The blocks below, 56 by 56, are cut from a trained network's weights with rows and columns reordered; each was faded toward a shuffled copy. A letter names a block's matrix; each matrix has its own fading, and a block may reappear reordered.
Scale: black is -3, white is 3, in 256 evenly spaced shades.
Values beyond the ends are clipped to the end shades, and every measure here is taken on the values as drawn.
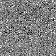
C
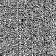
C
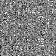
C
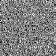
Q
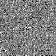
C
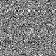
Q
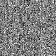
C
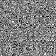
Q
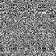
Q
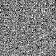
C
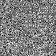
C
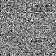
Q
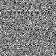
Q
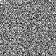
Q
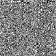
C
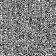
C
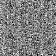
C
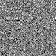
Q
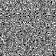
Q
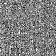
C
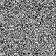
Q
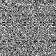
Q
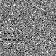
Q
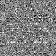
Q
